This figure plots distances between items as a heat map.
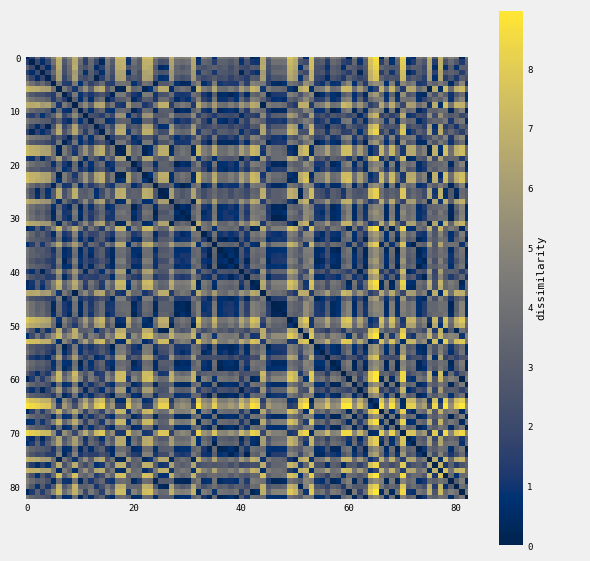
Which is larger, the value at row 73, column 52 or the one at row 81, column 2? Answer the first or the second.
the first
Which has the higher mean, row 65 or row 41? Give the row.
65
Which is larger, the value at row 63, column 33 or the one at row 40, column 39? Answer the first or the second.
the second
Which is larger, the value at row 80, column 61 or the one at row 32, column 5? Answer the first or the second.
the second
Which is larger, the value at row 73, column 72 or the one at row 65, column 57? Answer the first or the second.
the second
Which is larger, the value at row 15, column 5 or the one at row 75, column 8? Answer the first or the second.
the second
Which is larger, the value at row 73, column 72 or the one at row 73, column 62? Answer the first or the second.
the first
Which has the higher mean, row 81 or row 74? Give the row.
81
